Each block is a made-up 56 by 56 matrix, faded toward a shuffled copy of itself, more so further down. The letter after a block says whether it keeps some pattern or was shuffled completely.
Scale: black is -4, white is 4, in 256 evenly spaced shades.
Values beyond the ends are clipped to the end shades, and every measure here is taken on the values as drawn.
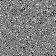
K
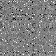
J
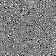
J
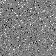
K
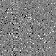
J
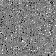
J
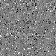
J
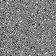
K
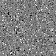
J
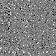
J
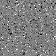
J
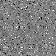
J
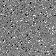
K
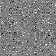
J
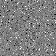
J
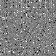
J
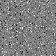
J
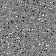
K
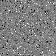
K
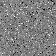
K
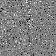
J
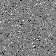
K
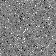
K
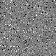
J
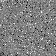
K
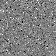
K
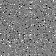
J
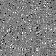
J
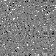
J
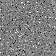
K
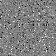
J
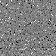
J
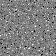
K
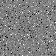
J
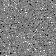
K
